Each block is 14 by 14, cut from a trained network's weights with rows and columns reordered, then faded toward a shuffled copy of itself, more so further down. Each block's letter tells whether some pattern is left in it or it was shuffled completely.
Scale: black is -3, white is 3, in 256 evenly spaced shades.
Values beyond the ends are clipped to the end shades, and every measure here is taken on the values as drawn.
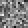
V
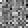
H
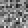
V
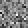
V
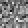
H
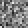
V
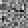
H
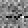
H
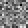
H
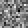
V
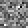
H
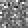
V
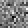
H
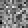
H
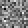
V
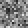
V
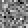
V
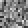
H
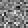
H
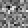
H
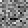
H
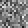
V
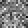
V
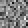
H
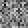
H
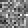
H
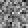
H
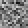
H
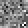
V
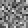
H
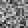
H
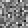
V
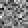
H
